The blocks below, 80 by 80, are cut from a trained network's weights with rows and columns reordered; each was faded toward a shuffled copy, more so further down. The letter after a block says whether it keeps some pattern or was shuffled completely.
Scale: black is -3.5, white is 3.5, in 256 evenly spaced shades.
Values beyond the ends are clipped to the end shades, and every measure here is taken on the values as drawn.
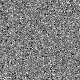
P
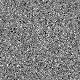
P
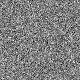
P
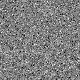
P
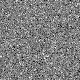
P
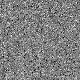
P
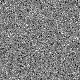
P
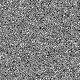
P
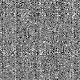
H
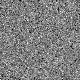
P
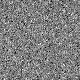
P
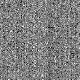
H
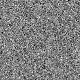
P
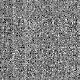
H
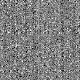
H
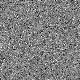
P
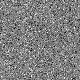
P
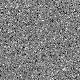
P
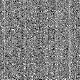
H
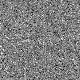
P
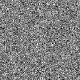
H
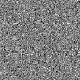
H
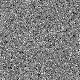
P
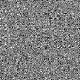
H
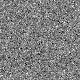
P
